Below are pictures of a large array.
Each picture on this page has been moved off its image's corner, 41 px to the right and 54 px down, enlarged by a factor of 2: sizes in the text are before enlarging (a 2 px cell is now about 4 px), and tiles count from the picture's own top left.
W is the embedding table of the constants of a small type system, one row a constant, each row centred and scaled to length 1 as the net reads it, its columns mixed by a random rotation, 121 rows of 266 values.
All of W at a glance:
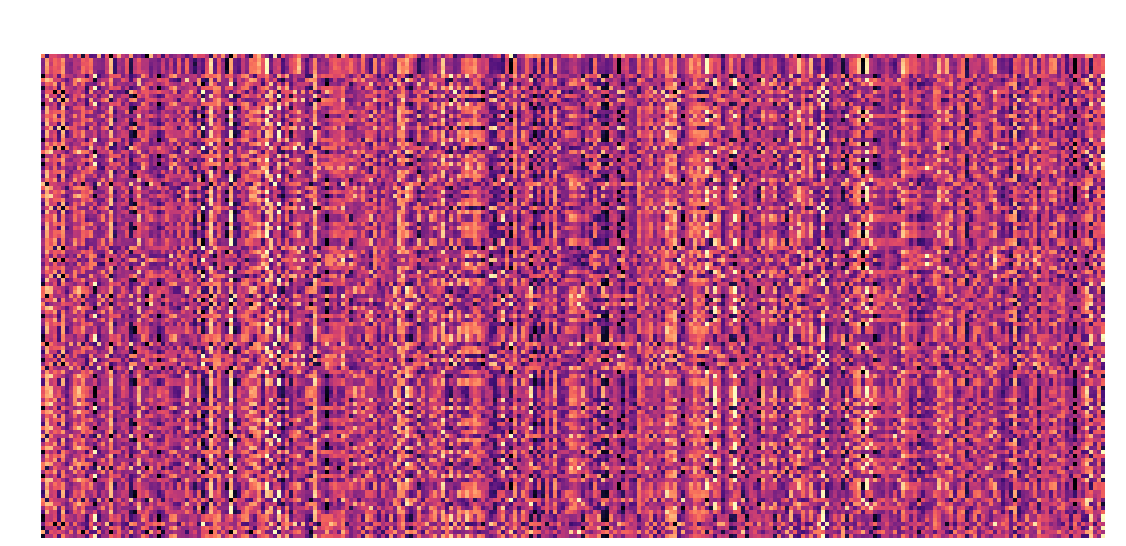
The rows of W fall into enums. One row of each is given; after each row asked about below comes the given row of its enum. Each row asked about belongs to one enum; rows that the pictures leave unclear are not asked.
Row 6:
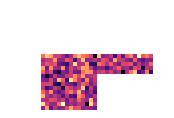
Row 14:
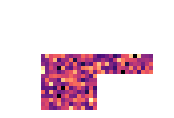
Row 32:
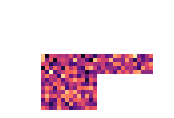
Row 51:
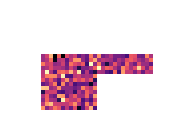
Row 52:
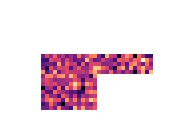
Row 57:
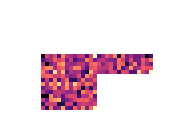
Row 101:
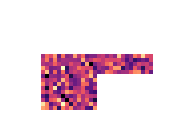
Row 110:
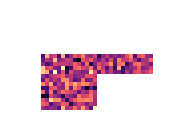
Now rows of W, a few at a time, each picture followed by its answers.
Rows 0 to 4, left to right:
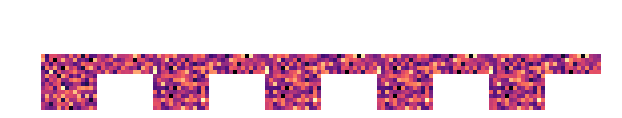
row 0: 32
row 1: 14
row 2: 14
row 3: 14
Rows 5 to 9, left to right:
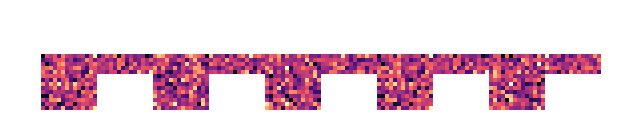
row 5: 57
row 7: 101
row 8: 57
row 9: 51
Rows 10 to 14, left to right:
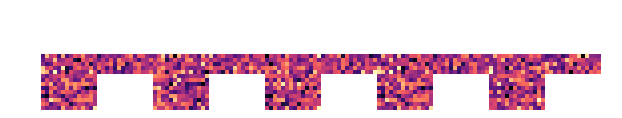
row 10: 110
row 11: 51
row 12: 57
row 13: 110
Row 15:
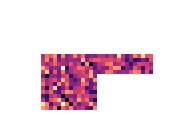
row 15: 101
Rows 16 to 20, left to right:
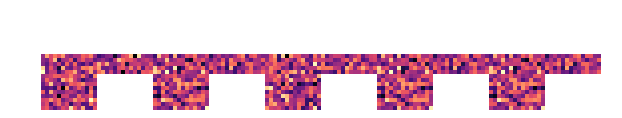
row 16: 14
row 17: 110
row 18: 51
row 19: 110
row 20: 110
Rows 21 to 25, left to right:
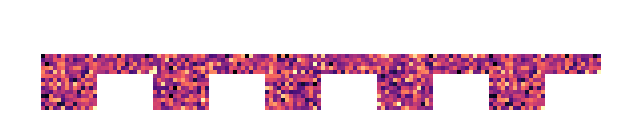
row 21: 57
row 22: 14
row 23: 51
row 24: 6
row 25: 57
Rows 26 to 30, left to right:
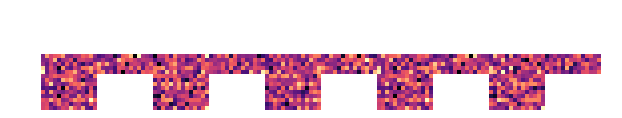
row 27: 57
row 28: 52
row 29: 14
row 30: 110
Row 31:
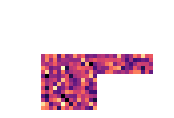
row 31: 101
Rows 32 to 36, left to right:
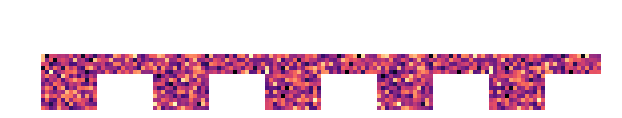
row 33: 6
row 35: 6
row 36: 14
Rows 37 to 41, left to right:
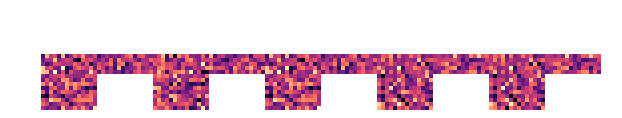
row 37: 110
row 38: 51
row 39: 110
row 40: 101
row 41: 101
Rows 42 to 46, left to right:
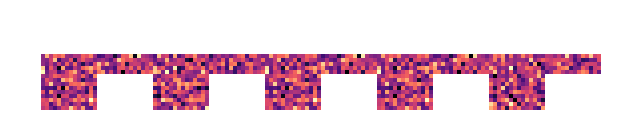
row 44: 14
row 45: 14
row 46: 101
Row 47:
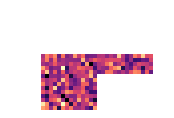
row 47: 101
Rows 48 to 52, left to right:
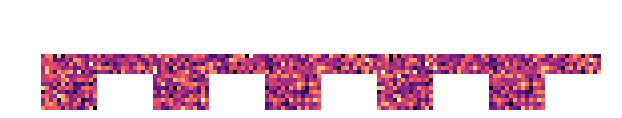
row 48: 51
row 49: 14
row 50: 52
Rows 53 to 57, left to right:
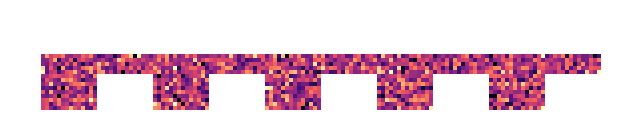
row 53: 14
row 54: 101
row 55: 51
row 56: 110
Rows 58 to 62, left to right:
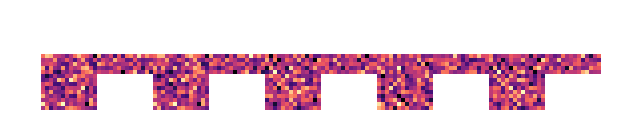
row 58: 6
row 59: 6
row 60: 32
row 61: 101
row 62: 32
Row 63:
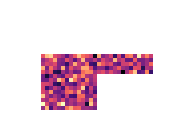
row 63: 6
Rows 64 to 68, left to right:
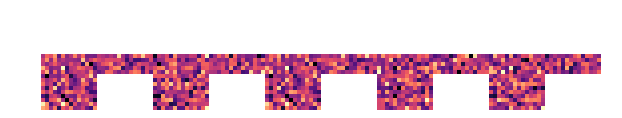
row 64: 101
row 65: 57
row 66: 101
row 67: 14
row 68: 110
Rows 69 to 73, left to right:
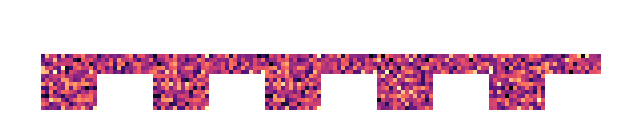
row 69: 110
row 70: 57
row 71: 57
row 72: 32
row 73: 14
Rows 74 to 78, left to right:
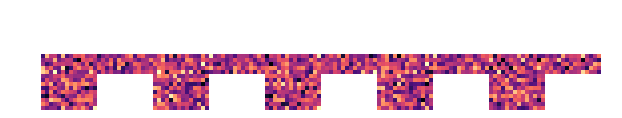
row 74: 110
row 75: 51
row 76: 57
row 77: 51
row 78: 32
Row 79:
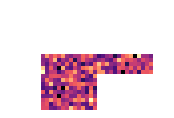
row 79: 14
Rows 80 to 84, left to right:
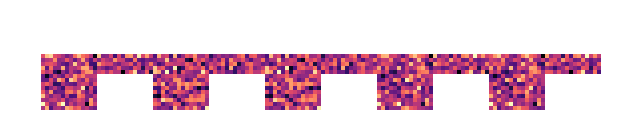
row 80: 6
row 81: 110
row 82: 110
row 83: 6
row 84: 6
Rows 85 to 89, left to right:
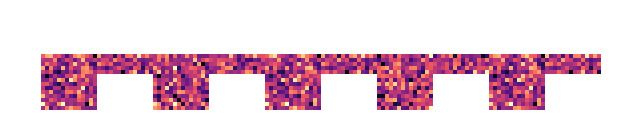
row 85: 6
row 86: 101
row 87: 6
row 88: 57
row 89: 6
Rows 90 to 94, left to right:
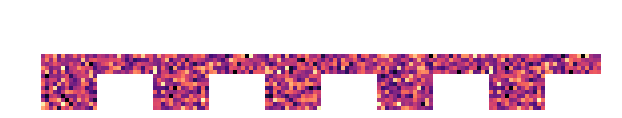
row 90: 101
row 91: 14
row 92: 110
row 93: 6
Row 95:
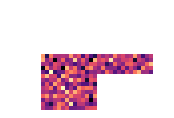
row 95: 32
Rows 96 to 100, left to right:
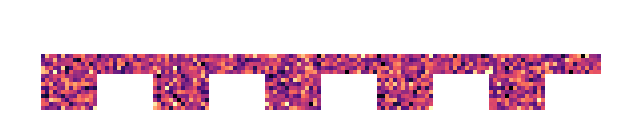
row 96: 110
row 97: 101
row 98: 6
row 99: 57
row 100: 14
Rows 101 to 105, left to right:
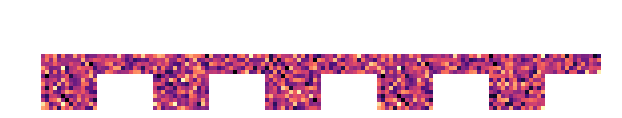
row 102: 6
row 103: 32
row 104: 101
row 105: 57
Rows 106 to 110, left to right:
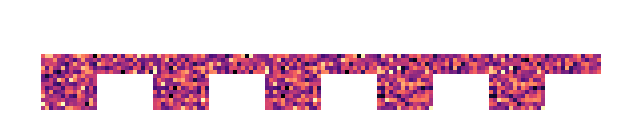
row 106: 6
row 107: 14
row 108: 14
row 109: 110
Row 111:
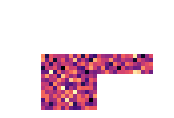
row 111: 32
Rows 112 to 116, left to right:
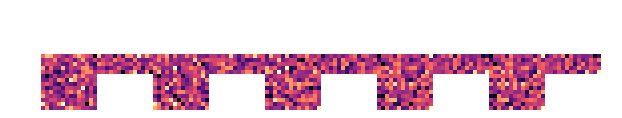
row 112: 6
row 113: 101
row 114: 110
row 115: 57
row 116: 57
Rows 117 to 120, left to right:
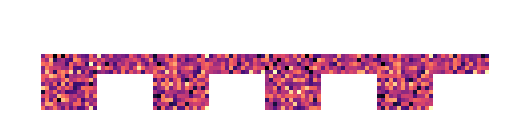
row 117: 51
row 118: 57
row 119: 32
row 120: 57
